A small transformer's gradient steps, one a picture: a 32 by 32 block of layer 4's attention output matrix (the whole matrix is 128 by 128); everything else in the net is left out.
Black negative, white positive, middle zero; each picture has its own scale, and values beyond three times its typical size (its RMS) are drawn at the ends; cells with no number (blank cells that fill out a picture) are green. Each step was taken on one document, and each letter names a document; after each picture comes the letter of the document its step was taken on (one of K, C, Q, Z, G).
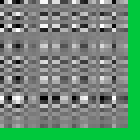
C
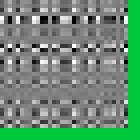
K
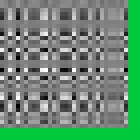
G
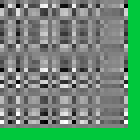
G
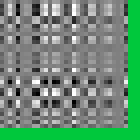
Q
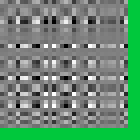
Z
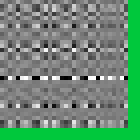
Z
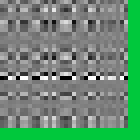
Z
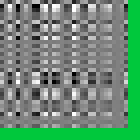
Q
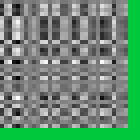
C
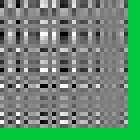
G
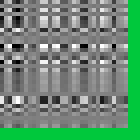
C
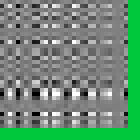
Q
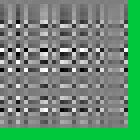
G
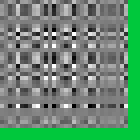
Z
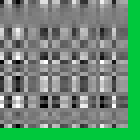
C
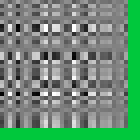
Q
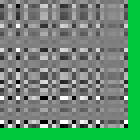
G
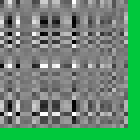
K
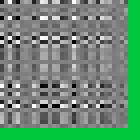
K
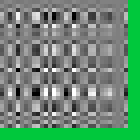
Q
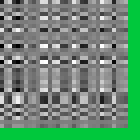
C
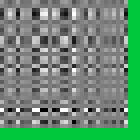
K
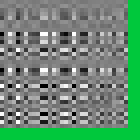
G
